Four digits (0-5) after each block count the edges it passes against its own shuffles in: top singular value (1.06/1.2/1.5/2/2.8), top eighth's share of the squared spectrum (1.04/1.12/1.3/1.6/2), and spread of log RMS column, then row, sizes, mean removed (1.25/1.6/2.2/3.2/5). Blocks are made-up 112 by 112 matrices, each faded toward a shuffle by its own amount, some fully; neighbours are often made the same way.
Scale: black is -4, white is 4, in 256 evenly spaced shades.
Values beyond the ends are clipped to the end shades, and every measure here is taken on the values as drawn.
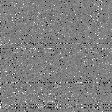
4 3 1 2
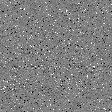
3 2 0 0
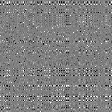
5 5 3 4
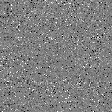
3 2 0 1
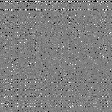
5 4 2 3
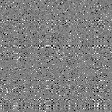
5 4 2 3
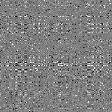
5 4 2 3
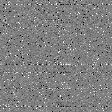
4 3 1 2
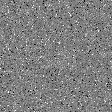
1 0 0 0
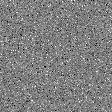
0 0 0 0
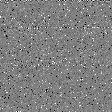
3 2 0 1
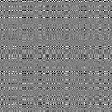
5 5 4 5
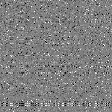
4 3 1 2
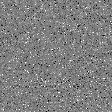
3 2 0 1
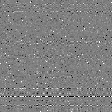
5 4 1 2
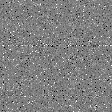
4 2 1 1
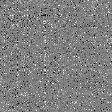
4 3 2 2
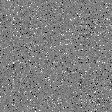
3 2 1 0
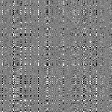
5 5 4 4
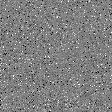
2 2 0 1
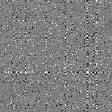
4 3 2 2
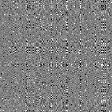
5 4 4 3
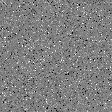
2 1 0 0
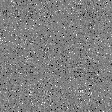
3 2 1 0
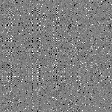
4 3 2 2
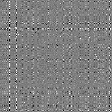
5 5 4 3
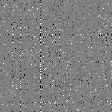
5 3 2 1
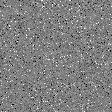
2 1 0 0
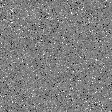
1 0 0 0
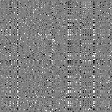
5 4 3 3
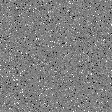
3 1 0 0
